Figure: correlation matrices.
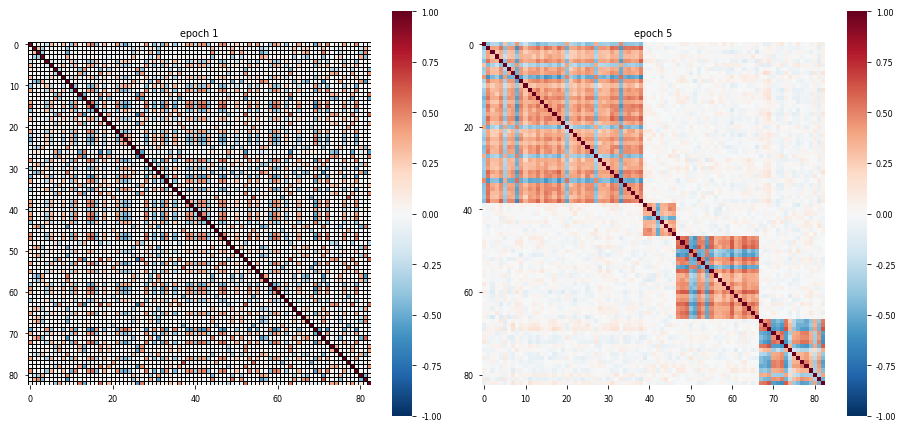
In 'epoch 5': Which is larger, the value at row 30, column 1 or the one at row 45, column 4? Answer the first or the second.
the first
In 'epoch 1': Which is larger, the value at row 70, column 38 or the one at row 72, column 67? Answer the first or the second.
the first
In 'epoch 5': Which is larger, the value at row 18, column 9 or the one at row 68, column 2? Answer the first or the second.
the first
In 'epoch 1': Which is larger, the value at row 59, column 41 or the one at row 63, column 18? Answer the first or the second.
the first
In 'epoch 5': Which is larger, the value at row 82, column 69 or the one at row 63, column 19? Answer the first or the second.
the first
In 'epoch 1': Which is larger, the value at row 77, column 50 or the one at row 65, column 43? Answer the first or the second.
the first
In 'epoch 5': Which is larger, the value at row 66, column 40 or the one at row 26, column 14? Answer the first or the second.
the second
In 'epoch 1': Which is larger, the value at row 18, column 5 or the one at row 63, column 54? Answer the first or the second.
the first
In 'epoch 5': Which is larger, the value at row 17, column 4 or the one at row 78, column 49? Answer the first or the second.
the first
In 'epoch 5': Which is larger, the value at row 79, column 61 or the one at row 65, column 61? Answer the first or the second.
the second
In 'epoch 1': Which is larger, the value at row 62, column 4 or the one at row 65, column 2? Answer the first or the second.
the first
